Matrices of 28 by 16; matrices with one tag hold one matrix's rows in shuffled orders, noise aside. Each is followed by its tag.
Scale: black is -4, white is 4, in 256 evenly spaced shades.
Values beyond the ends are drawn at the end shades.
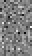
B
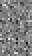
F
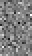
B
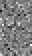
B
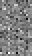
F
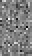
F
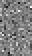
B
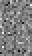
B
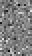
B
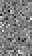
B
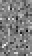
F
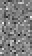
B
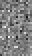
F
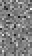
B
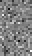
B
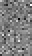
B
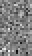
F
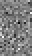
B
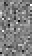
B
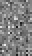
F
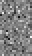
B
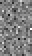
B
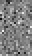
B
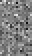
F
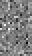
F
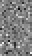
B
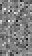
F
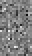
F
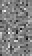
F
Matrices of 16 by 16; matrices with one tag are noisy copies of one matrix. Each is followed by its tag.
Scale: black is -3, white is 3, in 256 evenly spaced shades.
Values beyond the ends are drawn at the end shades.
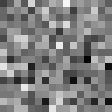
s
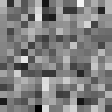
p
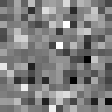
s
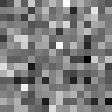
s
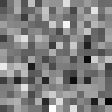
s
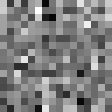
p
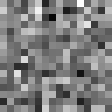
p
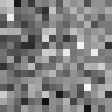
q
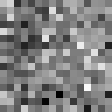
q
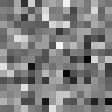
s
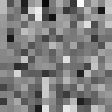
p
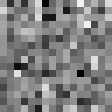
p
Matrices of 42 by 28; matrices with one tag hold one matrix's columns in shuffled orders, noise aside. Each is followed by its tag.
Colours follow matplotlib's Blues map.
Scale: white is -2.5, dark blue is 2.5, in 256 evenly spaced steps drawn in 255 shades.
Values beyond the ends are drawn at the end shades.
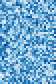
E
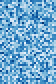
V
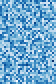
V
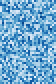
E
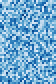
E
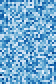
V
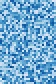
E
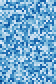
E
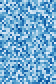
E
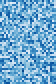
V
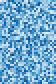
E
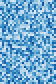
E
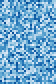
V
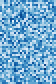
V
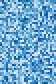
V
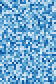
E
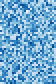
E
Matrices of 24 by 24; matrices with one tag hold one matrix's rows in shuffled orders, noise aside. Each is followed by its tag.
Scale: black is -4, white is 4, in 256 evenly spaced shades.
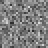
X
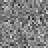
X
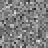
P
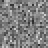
X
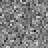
P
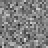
P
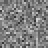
P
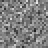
P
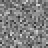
P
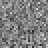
X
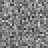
X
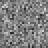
X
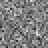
P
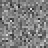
X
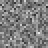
P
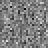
X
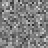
X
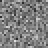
P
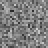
X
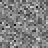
P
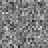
X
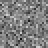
P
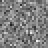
P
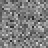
X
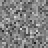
P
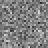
X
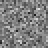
P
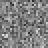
X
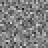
P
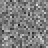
X
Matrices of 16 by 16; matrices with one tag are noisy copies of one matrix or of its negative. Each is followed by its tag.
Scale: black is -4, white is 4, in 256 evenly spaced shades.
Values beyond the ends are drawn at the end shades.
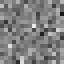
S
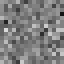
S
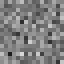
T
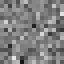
S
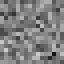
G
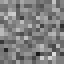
G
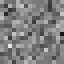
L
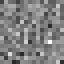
T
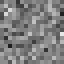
L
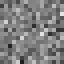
S
